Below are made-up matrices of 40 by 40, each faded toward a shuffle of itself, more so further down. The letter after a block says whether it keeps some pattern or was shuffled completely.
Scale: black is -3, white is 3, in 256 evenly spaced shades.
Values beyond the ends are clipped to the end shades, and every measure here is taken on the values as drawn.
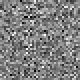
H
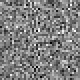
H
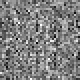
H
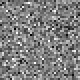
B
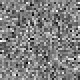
H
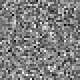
H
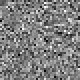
H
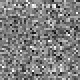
H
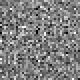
H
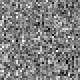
H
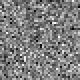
B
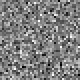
B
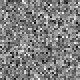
B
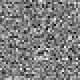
H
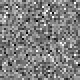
B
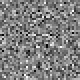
H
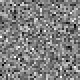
B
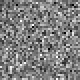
B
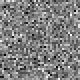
B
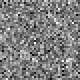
B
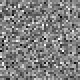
H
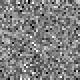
H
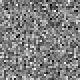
B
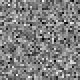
H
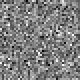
B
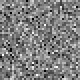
H
